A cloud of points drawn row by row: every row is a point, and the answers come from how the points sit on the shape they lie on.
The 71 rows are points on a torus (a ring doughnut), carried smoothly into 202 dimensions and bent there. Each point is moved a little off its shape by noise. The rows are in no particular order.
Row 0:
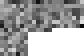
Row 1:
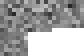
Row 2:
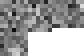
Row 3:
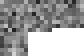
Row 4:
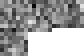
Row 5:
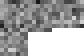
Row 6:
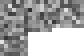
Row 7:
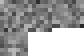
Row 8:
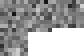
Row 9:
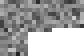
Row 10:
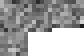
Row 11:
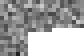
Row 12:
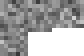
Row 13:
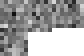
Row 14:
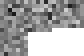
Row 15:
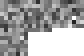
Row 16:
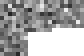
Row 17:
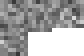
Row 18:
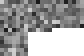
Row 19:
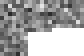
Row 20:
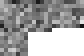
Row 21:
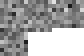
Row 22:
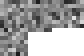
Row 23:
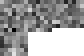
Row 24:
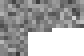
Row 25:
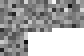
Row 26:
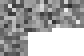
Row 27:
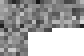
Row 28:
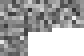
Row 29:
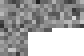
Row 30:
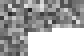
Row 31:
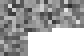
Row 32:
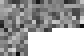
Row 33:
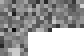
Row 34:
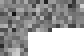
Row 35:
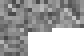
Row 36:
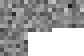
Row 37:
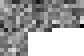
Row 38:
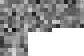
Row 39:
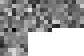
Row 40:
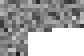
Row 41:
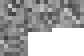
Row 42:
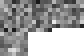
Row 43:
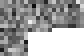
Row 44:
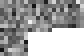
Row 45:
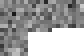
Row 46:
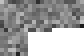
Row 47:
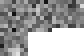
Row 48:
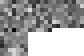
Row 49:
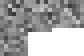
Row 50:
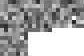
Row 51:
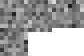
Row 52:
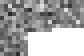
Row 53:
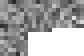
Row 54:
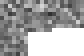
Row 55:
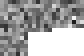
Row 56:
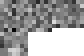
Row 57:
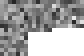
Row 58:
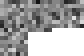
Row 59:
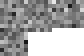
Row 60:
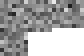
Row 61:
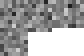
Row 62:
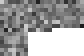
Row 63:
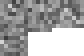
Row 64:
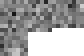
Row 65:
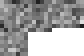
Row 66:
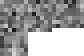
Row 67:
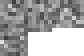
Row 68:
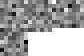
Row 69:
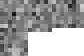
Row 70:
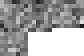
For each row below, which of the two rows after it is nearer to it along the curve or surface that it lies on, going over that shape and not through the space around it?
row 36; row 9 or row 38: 38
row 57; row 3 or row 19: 19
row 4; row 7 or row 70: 7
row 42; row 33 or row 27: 33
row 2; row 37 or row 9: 37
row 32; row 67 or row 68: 67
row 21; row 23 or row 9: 23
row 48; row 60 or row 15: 60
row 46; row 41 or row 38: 38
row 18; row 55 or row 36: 36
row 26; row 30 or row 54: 30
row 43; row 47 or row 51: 47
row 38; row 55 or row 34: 34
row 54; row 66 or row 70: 70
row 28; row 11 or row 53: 53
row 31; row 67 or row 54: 67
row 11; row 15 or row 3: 15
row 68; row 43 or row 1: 1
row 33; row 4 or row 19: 4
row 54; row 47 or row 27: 27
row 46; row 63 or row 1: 63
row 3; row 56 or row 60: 56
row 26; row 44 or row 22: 22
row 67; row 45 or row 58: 58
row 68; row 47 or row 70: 47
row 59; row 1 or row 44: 1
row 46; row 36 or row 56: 56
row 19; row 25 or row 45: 25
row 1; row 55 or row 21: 21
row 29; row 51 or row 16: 16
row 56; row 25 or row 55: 25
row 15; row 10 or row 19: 19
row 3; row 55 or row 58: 58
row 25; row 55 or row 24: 24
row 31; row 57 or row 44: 57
